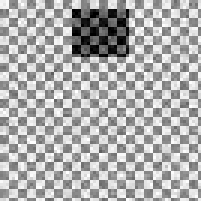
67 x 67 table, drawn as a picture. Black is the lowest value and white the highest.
Overall the values sit about 70% of the way up the scale. The halves do not mirror each other. The top middle is the ninth with the lowest average. In the top middle lies a patch that is lower than the rest.
